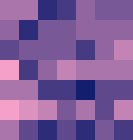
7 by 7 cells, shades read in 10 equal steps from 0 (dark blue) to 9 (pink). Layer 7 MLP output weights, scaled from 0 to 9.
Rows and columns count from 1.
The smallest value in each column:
3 1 1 2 0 3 2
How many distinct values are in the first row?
5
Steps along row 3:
up same same down up up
